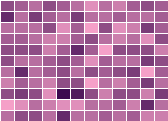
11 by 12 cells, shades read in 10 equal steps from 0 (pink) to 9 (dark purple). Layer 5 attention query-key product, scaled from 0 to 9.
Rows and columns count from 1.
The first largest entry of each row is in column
1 1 11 7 6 11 2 11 5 11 5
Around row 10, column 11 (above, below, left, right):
2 2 2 3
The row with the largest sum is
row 9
